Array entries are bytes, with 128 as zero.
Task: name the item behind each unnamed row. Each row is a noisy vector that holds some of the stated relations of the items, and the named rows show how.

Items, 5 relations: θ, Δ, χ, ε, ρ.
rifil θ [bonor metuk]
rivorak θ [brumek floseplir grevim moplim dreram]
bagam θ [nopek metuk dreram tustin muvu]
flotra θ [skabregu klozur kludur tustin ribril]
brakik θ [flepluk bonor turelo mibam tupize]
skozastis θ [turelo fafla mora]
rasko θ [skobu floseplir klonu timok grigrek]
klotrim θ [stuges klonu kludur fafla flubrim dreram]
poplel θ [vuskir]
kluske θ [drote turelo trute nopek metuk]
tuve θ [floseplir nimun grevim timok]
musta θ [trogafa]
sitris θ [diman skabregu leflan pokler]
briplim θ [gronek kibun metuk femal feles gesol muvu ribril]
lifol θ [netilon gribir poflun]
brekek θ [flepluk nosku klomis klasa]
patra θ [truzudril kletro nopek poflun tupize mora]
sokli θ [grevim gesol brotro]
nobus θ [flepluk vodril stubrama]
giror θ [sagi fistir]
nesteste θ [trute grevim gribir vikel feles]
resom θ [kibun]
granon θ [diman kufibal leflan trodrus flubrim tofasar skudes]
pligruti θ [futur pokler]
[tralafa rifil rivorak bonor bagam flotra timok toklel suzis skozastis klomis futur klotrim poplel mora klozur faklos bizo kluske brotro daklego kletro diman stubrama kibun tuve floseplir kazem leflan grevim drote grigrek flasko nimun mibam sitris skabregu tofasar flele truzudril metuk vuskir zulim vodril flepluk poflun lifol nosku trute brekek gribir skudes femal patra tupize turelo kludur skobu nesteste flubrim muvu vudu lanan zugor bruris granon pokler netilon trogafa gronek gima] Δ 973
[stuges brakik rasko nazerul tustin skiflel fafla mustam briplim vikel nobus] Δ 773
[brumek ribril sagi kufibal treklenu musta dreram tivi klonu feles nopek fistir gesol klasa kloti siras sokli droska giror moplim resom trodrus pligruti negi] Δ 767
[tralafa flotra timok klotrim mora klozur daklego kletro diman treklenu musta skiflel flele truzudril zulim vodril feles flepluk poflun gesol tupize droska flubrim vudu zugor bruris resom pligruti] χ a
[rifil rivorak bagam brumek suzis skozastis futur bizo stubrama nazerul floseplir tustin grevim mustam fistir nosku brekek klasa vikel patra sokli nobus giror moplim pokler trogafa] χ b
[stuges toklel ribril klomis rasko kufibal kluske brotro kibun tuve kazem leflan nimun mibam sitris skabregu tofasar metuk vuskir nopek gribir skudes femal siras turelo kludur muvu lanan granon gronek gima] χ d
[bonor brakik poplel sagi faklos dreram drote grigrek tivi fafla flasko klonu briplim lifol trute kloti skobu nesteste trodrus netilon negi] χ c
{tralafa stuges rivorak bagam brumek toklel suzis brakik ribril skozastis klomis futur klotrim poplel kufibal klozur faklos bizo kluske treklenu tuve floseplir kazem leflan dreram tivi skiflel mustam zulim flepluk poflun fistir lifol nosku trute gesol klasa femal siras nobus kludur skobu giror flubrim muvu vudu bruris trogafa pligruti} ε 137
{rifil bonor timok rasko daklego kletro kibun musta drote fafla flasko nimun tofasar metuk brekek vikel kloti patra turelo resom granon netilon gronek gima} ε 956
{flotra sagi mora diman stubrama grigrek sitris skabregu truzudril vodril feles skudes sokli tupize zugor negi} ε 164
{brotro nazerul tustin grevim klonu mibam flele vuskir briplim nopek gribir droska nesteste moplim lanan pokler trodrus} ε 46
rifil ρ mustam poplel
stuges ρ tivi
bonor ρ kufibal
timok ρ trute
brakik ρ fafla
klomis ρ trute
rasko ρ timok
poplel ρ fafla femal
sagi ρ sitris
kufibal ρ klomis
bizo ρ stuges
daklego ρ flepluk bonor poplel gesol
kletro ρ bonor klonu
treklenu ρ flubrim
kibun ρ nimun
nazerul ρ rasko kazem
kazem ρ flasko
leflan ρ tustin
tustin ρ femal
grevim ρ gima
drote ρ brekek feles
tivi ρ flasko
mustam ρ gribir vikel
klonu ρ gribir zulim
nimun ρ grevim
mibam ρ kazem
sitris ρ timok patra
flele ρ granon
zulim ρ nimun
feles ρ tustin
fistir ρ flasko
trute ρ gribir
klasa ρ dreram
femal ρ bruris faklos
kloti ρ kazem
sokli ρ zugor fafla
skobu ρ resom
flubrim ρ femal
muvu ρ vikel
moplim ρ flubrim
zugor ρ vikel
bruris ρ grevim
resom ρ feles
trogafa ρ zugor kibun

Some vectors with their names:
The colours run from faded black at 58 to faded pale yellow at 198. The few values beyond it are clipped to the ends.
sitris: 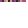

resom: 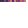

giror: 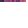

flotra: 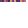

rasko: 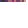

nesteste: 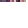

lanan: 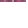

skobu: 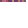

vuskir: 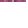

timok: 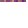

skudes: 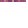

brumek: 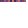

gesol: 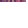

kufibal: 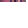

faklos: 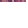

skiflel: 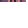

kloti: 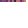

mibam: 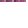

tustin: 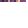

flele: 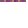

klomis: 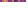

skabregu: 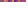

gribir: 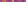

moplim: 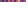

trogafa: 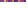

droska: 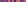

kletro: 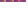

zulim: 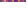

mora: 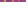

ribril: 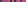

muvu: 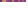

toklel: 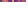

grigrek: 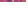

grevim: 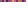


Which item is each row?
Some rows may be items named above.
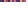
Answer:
brekek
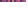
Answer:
gesol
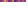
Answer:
flepluk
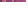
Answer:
turelo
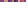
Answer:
leflan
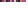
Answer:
bagam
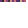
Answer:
brekek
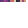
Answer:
tuve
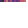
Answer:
pligruti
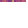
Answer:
netilon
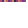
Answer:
pokler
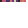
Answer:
kluske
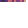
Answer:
rasko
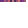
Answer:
brumek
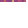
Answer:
brotro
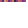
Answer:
pokler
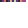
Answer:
rifil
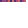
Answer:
gesol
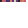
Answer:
kluske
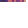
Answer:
rasko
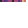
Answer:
brakik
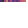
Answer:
pligruti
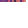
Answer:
kloti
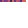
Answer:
dreram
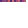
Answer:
gesol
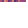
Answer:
diman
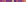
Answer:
flasko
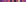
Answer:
treklenu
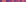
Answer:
bonor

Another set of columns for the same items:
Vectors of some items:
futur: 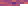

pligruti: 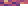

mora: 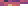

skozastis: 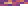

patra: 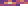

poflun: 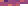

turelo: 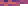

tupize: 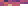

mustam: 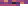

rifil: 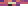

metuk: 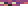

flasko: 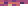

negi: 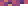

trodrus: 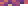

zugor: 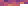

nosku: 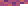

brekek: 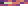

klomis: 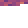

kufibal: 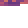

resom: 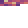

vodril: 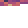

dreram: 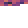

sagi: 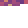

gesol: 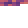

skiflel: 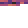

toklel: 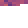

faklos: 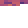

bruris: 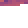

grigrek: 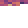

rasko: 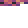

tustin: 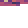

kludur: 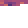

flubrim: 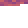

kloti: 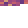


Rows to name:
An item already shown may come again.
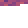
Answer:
klomis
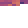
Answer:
skobu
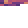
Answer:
giror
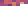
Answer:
flotra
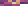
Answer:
nesteste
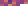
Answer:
feles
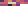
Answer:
rifil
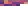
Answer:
giror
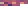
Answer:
kibun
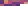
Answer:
giror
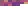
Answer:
fistir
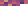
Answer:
kloti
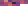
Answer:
nazerul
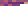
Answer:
brumek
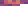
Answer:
poplel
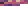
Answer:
rivorak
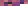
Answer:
dreram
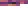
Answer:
skiflel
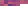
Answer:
kazem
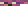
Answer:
metuk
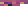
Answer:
muvu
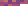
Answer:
treklenu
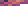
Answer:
grevim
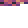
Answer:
rasko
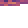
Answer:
turelo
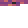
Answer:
vikel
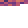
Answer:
floseplir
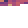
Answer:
timok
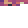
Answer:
sitris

